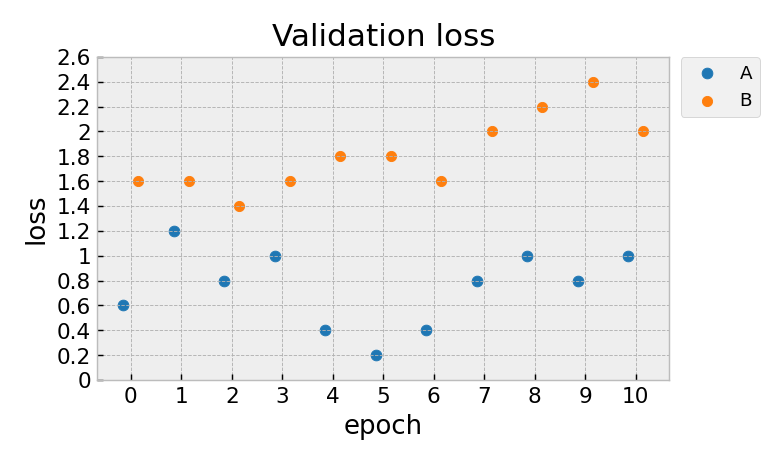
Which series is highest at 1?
B
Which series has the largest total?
B
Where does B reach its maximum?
9
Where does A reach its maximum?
1
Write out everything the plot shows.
Title: Validation loss
x-axis: epoch, ticks 0 1 2 3 4 5 6 7 8 9 10
y-axis: loss, ticks 0 0.2 0.4 0.6 0.8 1 1.2 1.4 1.6 1.8 2 2.2 2.4 2.6
Legend: A, B
Values:
A: 0.6 1.2 0.8 1 0.4 0.2 0.4 0.8 1 0.8 1
B: 1.6 1.6 1.4 1.6 1.8 1.8 1.6 2 2.2 2.4 2
